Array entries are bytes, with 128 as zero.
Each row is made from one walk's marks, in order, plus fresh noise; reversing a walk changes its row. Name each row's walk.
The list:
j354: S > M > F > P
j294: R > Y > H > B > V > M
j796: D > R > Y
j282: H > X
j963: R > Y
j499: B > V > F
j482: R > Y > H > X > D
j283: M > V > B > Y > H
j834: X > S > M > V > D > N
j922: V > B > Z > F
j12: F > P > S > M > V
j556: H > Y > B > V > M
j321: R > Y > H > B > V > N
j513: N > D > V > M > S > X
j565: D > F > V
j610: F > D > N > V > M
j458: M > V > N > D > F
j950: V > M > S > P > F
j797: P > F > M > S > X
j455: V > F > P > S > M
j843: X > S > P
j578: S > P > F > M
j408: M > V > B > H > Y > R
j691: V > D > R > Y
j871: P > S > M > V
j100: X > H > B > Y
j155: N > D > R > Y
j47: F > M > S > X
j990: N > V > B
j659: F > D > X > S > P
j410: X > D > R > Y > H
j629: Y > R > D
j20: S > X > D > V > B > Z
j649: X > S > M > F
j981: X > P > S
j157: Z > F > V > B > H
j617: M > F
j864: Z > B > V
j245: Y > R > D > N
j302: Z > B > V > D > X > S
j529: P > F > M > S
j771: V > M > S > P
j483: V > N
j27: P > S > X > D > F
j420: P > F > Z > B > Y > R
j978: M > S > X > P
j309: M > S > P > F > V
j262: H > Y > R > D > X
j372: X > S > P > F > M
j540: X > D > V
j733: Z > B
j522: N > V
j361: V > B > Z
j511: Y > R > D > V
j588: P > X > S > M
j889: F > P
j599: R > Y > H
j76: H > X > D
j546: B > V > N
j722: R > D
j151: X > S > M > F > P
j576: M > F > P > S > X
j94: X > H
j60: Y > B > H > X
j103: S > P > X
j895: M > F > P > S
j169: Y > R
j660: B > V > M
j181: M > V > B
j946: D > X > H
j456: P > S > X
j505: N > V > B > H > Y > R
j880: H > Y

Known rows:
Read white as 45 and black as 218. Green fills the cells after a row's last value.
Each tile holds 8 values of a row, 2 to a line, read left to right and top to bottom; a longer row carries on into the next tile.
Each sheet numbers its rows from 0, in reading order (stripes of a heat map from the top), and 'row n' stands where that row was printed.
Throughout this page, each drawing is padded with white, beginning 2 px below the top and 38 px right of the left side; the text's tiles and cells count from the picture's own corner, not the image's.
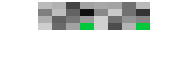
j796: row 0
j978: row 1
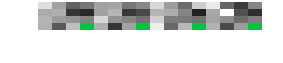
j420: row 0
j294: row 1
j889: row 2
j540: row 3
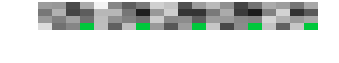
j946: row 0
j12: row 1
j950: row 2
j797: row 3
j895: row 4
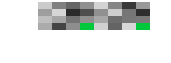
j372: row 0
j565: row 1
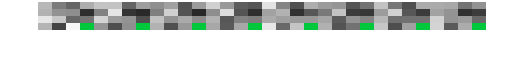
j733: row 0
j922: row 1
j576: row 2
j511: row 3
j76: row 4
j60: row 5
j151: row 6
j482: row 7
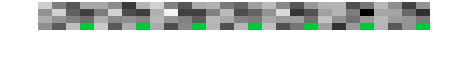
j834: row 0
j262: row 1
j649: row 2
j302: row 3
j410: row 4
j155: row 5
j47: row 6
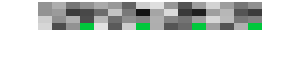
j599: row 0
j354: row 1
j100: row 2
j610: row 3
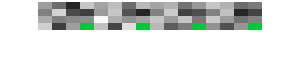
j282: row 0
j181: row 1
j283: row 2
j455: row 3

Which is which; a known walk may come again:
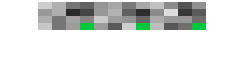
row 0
j629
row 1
j321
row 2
j410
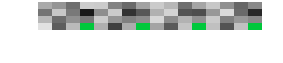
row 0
j354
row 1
j556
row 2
j408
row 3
j309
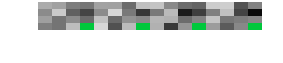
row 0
j245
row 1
j978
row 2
j588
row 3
j691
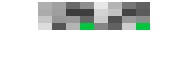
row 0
j482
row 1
j169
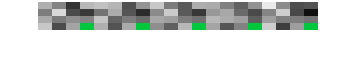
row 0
j262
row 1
j771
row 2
j834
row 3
j157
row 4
j871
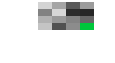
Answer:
j27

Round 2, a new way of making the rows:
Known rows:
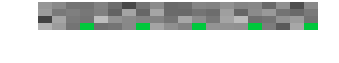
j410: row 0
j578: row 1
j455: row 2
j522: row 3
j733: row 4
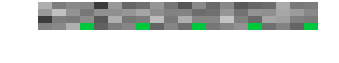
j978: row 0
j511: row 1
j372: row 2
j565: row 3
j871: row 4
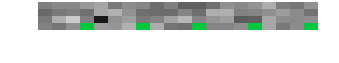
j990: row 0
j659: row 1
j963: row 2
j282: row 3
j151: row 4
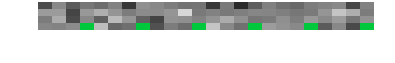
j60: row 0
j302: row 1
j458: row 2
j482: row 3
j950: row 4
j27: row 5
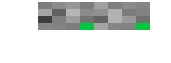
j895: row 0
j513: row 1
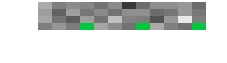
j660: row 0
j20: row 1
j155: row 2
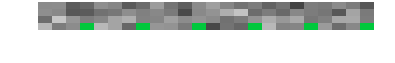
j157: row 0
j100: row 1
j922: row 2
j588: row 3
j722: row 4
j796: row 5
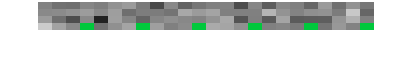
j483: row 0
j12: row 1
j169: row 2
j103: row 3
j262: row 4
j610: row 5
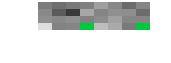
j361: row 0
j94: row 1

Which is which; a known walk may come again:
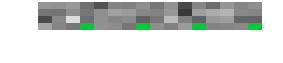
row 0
j155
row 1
j76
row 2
j864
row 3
j282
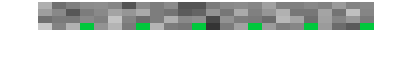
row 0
j771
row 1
j540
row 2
j599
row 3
j181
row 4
j513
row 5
j529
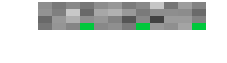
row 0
j610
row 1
j456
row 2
j889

